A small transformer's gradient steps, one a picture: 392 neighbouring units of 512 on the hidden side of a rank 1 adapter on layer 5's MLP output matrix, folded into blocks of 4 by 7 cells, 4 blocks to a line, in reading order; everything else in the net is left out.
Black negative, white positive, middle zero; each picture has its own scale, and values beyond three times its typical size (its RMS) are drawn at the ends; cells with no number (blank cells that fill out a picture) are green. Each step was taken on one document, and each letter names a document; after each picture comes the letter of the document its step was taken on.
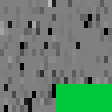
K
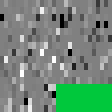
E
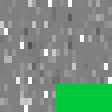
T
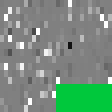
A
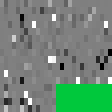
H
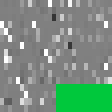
T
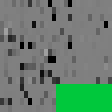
T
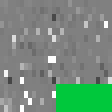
H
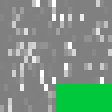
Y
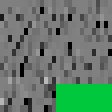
E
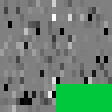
K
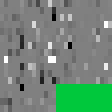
T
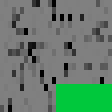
Y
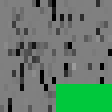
Y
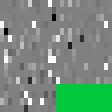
T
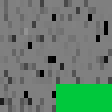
H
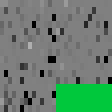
H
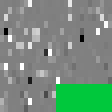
A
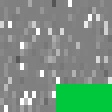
K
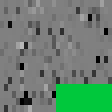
K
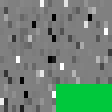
H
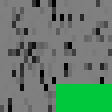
Y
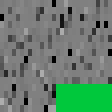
E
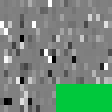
T
